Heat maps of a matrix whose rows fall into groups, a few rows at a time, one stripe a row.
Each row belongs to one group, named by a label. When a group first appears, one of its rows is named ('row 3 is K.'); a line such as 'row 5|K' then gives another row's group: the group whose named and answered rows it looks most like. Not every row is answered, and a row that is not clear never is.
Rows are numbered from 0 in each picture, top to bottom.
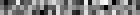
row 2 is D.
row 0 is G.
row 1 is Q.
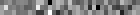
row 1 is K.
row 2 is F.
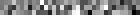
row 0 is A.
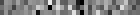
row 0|G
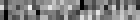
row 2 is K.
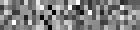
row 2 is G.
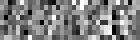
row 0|Q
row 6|G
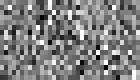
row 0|F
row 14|G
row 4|F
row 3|D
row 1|D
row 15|K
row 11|K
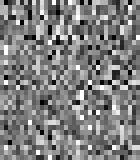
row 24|D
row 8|F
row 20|D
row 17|G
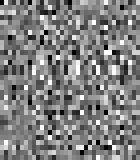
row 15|A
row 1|F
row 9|Q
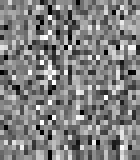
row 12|A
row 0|D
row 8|K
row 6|F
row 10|Q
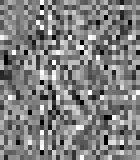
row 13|Q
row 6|F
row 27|Q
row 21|A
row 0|A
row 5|A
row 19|D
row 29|A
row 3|F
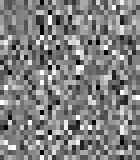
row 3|F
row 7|A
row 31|A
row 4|F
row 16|A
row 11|K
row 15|G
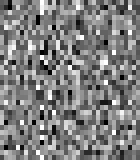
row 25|A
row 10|D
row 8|Q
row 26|D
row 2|A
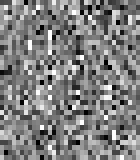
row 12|Q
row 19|G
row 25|A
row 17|G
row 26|D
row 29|F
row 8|D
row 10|G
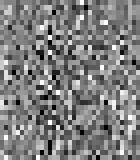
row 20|Q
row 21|D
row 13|Q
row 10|F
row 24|F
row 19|D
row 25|Q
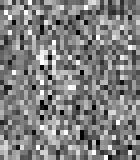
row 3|D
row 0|D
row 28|K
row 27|Q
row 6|D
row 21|D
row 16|A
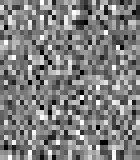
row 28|Q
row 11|Q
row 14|Q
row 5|Q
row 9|F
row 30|D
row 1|Q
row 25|K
